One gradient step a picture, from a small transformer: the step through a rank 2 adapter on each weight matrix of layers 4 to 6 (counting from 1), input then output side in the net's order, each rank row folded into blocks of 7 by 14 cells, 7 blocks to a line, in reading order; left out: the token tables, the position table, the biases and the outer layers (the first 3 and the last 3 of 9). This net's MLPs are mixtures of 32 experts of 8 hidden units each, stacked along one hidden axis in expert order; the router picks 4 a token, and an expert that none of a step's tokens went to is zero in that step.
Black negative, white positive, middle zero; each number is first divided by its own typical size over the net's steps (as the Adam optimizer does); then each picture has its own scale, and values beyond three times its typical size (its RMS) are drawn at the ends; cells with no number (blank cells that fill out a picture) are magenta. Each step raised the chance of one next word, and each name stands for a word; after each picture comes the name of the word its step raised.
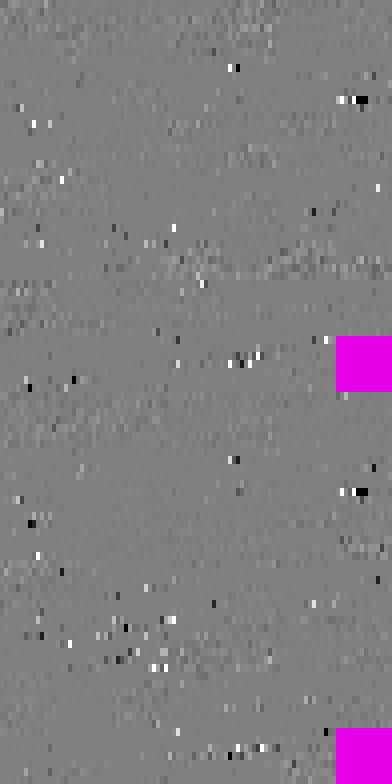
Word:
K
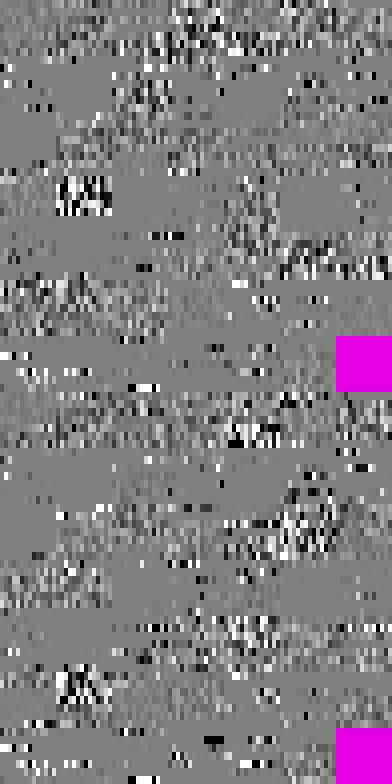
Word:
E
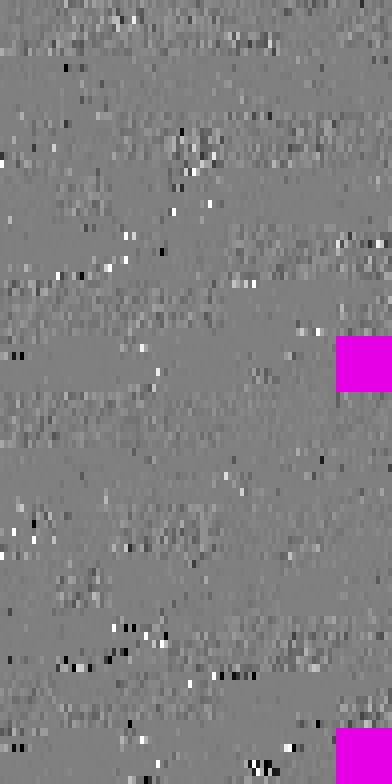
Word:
K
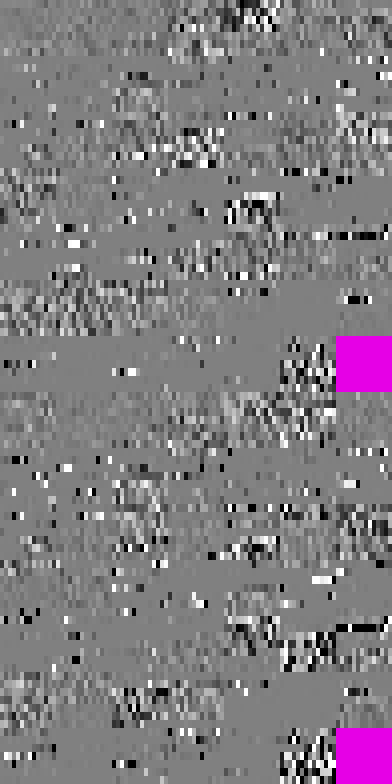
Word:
E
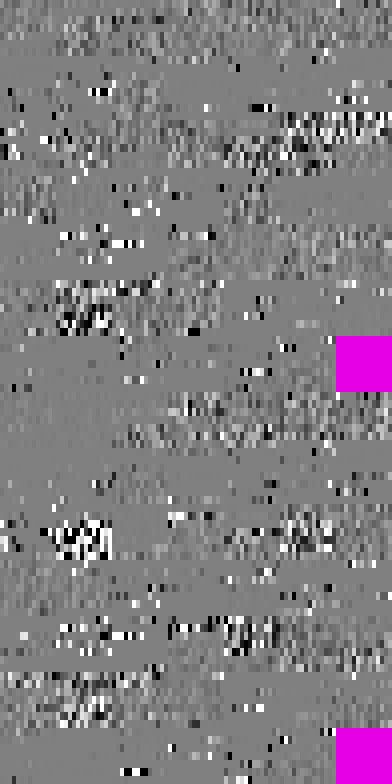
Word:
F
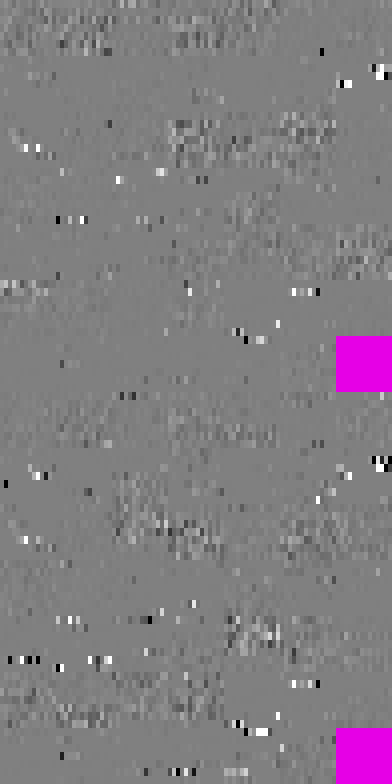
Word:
K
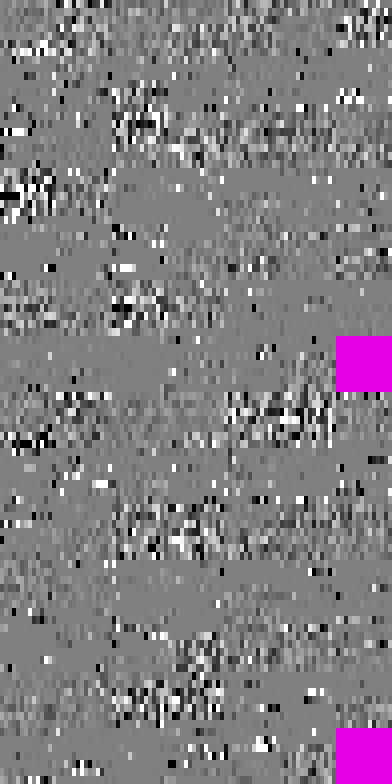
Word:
F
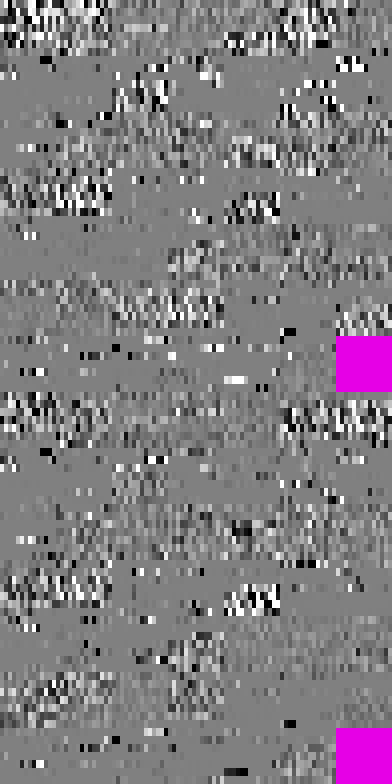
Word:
F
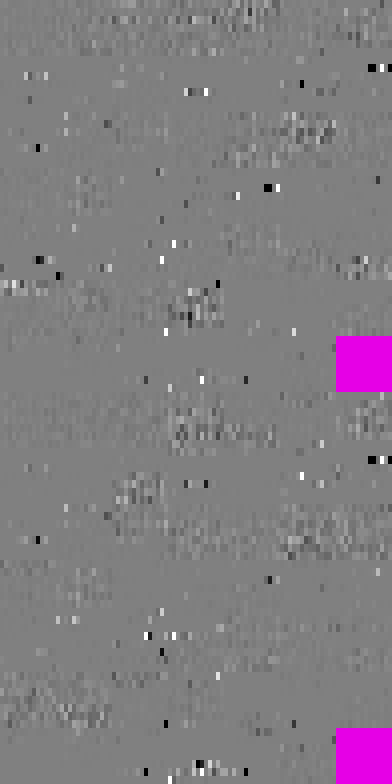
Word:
K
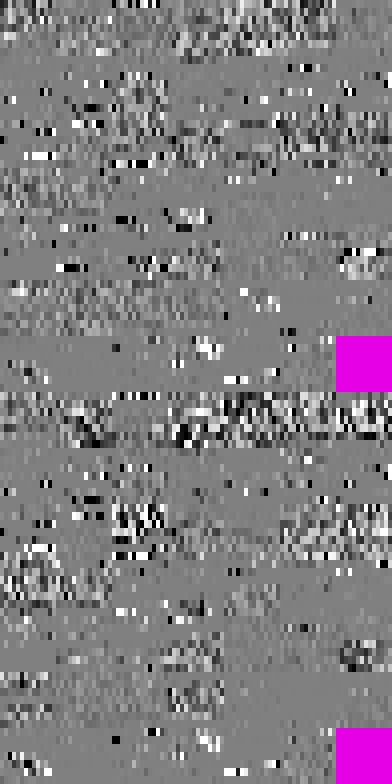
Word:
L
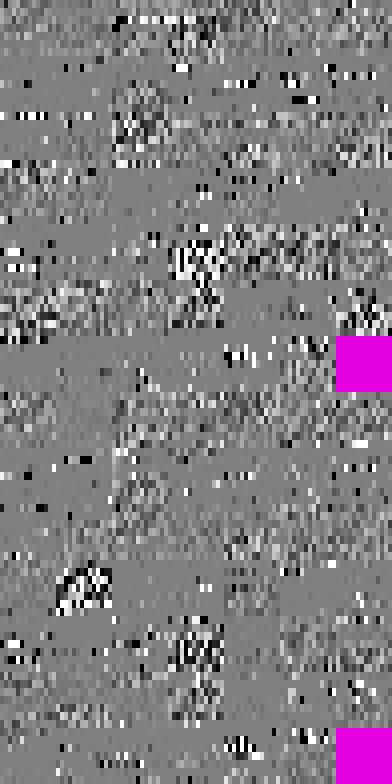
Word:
F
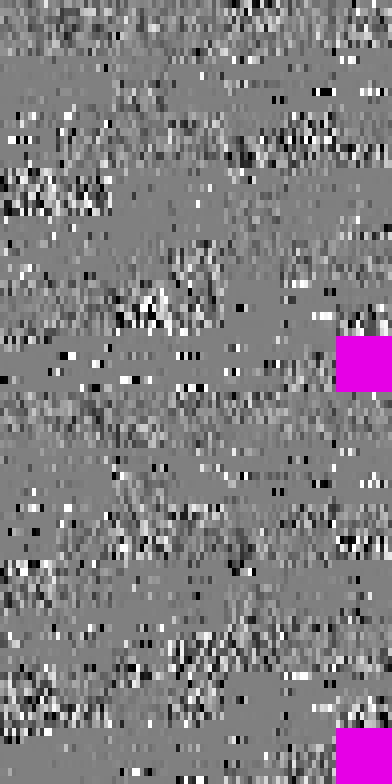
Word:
F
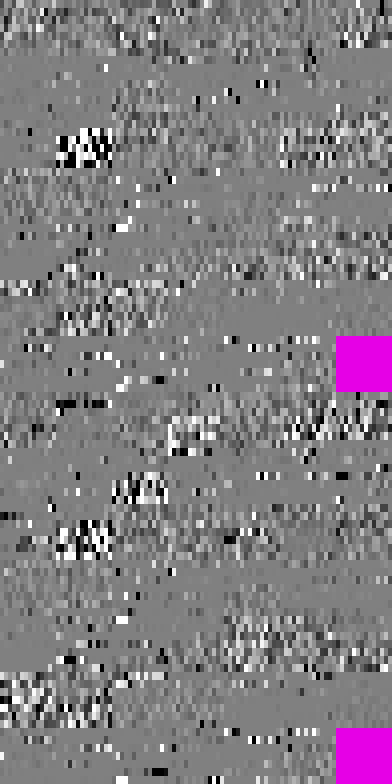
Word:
E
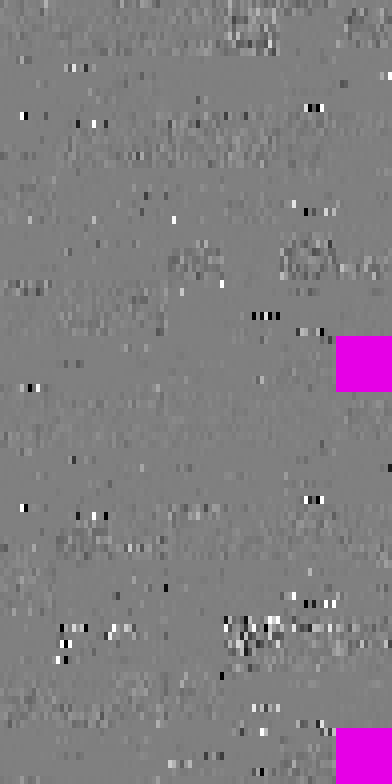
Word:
K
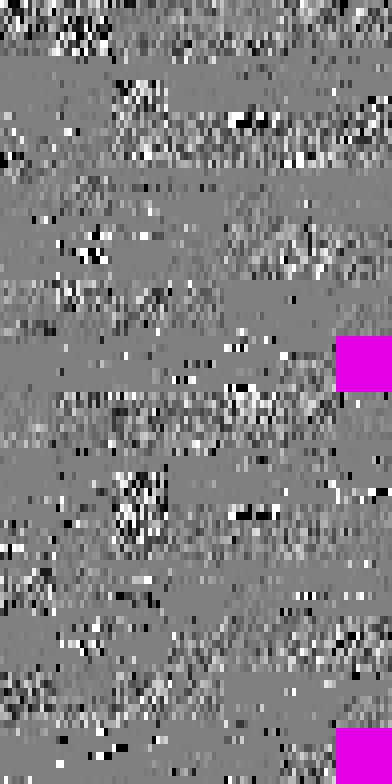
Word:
L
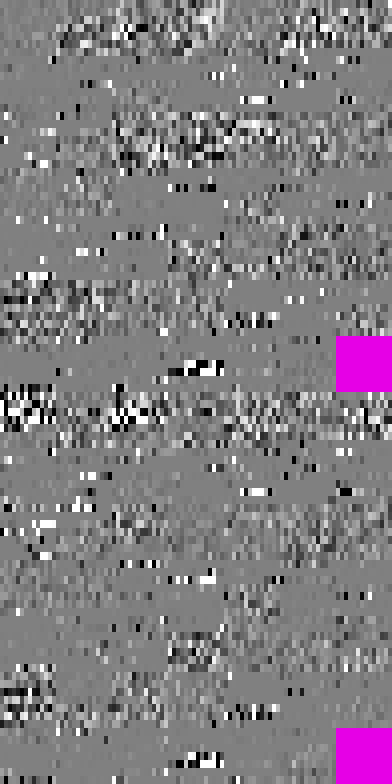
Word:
L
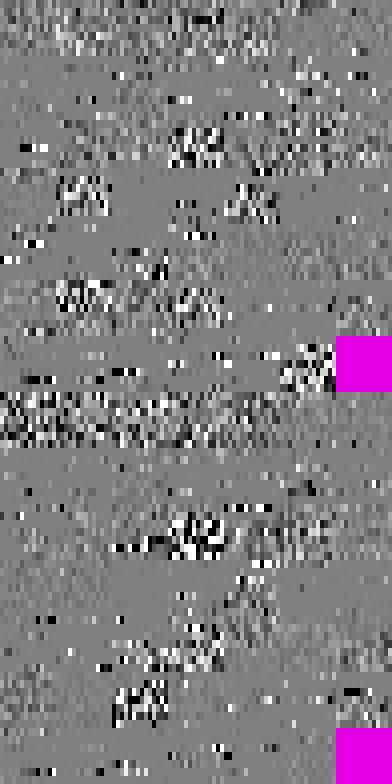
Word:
L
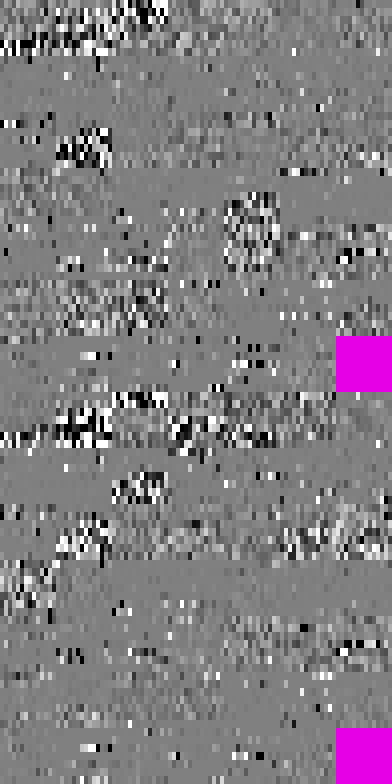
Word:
L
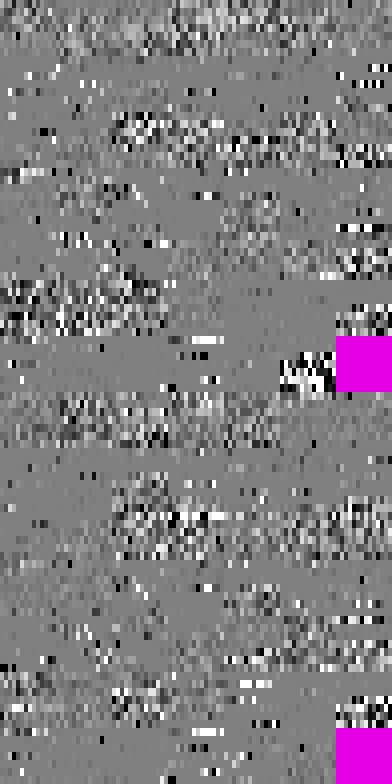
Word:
L
